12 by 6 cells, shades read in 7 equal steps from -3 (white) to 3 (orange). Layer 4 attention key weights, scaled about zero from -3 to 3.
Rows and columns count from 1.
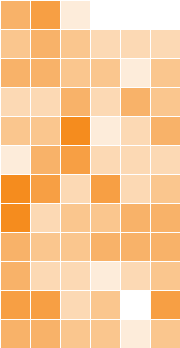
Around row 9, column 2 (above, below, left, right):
-1 -1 1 0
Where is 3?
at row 5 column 3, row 7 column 1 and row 8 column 1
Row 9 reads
1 0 0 1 1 1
